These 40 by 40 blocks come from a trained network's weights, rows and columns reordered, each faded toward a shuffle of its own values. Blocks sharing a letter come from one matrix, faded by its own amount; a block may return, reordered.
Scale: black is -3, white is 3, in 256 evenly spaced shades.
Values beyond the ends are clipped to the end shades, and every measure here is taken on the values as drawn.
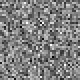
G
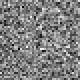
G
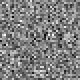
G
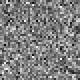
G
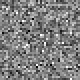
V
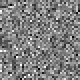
G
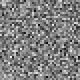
G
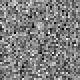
V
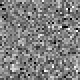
V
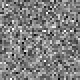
V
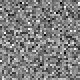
V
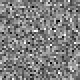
V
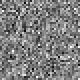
G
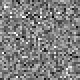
V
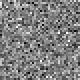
V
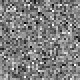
V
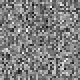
G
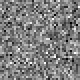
V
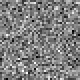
V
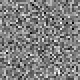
G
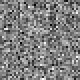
G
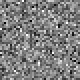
V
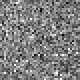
V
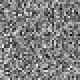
G
